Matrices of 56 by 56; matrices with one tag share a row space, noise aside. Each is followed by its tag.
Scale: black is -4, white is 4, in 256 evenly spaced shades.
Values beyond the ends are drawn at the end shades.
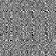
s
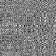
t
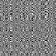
s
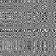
t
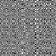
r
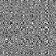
s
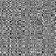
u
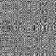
t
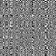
s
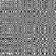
t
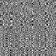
s
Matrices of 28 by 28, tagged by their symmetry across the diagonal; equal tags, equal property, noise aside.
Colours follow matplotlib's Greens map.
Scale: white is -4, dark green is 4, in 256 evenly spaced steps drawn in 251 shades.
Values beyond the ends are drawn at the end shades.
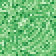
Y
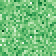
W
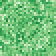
Y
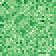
Y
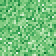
Y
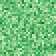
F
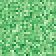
W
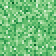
F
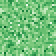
W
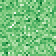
F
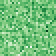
W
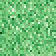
F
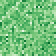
Y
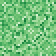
Y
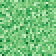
F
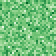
W
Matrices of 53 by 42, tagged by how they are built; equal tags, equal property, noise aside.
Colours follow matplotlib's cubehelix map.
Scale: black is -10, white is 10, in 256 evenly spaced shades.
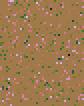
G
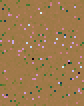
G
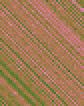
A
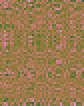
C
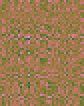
C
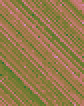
A
